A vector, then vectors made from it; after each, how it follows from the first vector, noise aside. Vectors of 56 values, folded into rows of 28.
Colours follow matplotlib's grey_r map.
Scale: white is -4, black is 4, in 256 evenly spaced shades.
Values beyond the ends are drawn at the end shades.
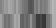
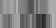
copied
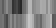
wrapped around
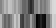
scaled up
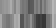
copied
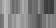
wrapped around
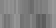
shrunk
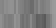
shrunk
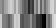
scaled up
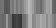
wrapped around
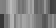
wrapped around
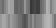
wrapped around
